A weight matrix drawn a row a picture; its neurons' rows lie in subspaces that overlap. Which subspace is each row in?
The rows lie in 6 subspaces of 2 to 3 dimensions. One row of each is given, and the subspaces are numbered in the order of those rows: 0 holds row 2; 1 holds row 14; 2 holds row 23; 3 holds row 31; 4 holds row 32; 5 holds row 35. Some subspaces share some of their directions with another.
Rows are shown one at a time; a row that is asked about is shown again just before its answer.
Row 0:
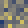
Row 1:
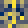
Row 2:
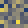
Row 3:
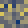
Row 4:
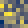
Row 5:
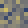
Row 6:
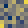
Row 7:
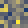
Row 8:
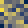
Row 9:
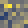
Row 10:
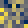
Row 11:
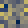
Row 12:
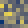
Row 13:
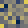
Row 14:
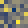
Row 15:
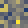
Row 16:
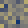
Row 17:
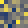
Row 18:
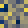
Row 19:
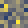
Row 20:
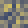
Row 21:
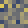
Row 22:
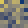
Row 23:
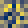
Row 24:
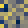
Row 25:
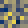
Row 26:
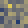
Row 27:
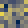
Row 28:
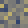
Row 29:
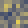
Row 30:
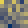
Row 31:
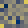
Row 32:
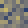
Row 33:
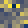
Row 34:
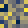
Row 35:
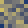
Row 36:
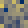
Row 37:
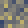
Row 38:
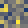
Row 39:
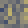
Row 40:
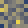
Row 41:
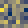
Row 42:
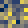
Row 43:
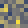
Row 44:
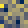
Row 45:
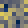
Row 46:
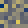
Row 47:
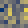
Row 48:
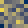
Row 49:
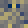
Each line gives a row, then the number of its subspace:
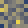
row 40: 5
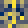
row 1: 2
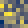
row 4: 5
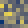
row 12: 5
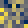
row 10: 0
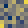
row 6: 3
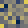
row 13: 3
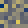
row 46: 0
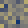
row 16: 3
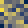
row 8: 5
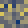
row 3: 2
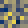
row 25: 2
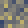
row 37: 3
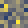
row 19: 0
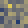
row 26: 0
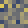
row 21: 0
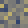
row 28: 4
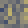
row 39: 1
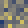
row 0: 3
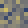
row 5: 4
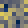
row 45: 2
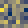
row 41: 1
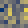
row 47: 1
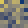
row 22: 4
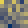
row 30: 1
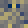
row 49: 2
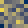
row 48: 5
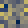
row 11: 2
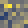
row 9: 0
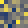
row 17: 1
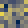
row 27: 2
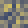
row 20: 2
